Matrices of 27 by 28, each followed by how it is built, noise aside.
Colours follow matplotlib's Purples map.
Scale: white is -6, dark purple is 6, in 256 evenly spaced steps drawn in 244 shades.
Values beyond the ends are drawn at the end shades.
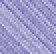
Toeplitz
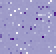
sparse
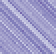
Toeplitz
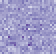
low rank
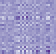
low rank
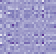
low rank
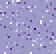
sparse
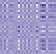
low rank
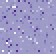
sparse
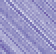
Toeplitz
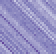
Toeplitz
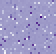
sparse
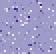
sparse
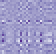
low rank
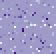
sparse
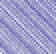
Toeplitz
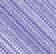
Toeplitz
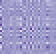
low rank
